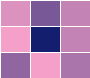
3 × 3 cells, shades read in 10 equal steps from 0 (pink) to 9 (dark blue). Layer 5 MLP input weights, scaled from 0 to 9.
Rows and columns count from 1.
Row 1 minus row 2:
1 -4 0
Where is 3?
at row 3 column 3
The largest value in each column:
4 9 3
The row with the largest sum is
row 2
